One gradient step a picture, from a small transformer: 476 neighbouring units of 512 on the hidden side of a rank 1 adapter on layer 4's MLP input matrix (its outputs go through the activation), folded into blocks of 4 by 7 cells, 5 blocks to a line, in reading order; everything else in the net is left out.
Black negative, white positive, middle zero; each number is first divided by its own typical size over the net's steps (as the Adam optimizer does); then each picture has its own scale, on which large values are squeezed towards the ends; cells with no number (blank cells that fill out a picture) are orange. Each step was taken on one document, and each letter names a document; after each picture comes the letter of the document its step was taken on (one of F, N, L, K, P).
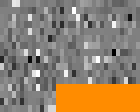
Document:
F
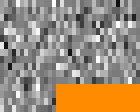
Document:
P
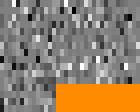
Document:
F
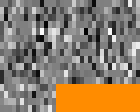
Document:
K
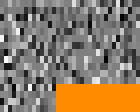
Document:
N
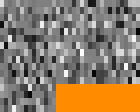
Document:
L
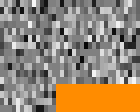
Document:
K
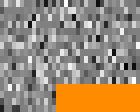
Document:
F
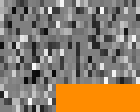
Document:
K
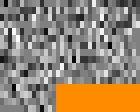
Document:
P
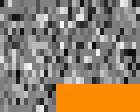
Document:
N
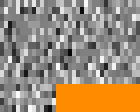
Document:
K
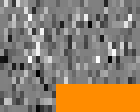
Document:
F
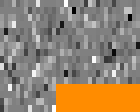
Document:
F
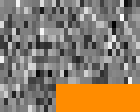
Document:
P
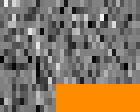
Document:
F
